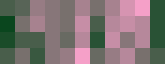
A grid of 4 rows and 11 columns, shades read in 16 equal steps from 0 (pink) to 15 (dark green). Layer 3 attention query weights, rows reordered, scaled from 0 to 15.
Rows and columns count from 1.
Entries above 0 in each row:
10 11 11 10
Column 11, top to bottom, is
13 13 13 11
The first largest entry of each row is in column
11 1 1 3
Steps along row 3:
down same down up down up down up down up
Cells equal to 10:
1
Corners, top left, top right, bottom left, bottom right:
11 13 11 11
